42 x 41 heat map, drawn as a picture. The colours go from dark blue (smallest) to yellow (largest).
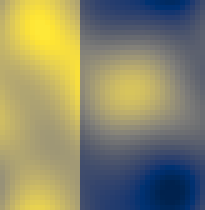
The ninth with the highest average is the top left. The bottom right is the ninth with the lowest average. The left part is higher, up to a seam about 40% of the way across.
